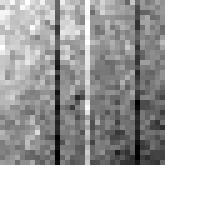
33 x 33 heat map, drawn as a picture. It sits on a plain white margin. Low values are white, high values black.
There is an overall slope up to the bottom right. Streaks run downward. Columns 12, 18 and 28 differ from the columns beside them. The ninth with the lowest average is the top left. The bottom right is the ninth with the highest average.
